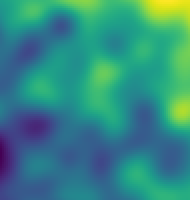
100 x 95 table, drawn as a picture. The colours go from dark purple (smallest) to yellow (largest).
No row or column stands out. Neither half mirrors the other. The texture varies smoothly and slowly. Overall the values sit about 50% of the way up the scale. No lone cell stands out from its neighbours. The values follow a bell shape. The top right is the ninth with the highest average. The bottom left is the ninth with the lowest average. There is an overall slope up to the top right.
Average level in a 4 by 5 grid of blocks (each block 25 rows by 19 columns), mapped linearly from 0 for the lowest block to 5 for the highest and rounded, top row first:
22345
13434
01213
01122
